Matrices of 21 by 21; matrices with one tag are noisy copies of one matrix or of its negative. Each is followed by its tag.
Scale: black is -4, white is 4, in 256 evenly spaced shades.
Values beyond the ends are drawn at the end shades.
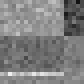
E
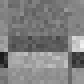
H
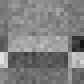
H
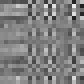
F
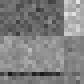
E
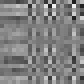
F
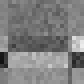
H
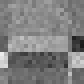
H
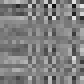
F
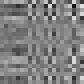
F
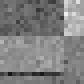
E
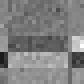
H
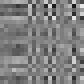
F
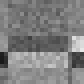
H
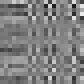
F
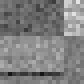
E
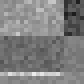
E
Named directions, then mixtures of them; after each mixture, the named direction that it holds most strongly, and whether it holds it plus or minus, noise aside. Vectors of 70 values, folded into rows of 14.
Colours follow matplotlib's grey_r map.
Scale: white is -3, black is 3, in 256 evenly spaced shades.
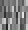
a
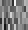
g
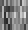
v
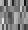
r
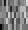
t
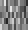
t, minus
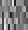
g, minus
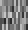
a, minus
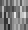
v, plus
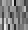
g, minus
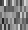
r, minus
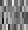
r, minus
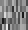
a, minus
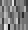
g, minus
